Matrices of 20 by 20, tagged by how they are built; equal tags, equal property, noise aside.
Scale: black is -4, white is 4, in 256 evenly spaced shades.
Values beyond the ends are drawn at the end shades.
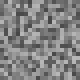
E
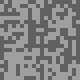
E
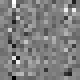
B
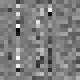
B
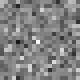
E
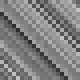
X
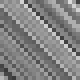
X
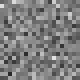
E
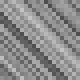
X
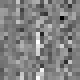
B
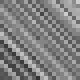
X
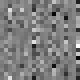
B
